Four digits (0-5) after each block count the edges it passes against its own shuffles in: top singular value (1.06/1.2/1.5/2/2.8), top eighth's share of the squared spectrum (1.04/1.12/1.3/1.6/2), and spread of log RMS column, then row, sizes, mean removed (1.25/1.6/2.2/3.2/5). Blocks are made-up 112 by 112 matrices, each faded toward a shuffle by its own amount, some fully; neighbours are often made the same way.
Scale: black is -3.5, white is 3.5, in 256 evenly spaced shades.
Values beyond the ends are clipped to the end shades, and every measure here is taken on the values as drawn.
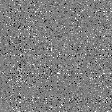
2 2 2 2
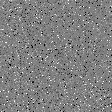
0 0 0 0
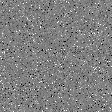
0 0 0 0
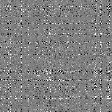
2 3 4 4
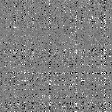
2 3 3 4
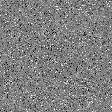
3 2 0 0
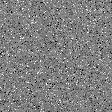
2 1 0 0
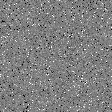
0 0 0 0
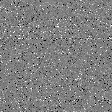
2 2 0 1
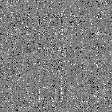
3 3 2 2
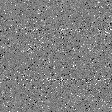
3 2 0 1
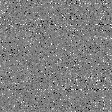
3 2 1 1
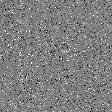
2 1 1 1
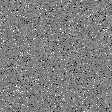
0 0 0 0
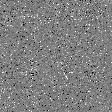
1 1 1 0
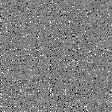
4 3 2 2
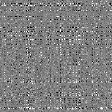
4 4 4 4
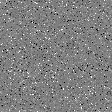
1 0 0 0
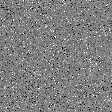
2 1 0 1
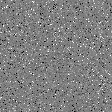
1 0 0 0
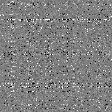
3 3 2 3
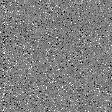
1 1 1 0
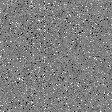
1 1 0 0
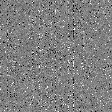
2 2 2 1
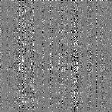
3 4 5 3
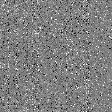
1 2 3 1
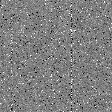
2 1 1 0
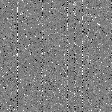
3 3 3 0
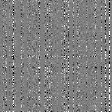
3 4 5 2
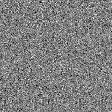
3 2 1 1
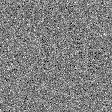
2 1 0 0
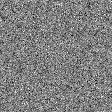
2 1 0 0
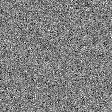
2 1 0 0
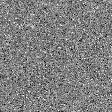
2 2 0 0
